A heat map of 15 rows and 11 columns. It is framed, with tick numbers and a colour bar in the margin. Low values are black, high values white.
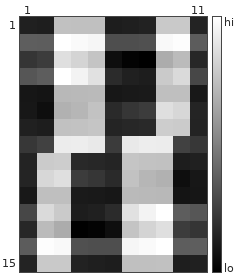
It looks the same turned upside down. No seam splits the table. The histogram has two humps. Stripes running up and down repeat 2 times from left to right. No overall slope runs across the table. On average the colour sits 50% of the way up the scale.
